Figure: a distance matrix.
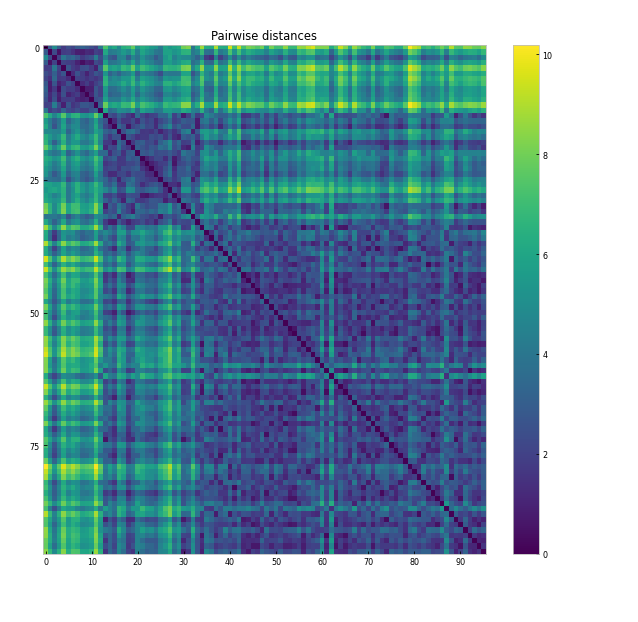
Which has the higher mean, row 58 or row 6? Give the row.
6
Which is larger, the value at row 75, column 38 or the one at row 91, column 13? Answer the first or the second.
the second
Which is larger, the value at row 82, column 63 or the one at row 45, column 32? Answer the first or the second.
the second
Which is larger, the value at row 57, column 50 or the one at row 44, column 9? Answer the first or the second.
the second
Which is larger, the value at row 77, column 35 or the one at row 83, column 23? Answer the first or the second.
the second
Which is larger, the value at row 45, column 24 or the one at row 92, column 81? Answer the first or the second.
the first
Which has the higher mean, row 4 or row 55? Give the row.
4
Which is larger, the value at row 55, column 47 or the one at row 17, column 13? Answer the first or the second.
the first
